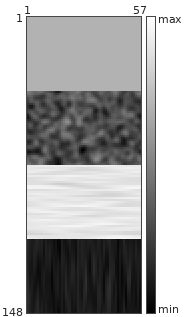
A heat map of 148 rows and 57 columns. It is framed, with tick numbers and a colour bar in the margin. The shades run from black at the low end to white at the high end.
The table splits into 4 rows of 1 panel. Panel 1,1: high, flat. Panel 2,1: low, blotchy. Panel 3,1: very high, streaked across, faint in contrast. Panel 4,1: very low, streaked downward, faint in contrast.
